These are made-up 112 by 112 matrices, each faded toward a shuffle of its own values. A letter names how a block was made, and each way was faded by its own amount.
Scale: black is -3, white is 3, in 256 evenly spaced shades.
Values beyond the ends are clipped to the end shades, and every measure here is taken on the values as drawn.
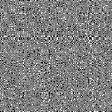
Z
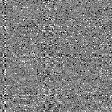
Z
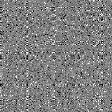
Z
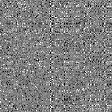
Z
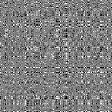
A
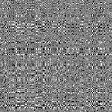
A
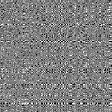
A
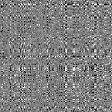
A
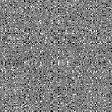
Z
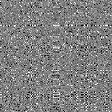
Z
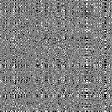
A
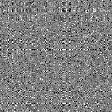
Z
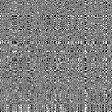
A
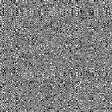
Z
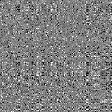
Z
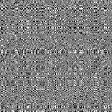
A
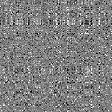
Z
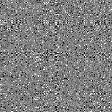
Z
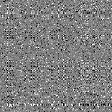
Z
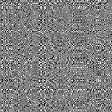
A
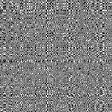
A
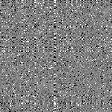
Z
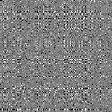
A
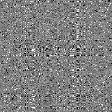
Z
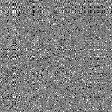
Z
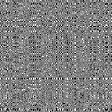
A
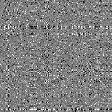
Z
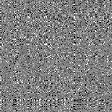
Z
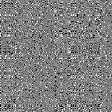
Z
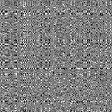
A
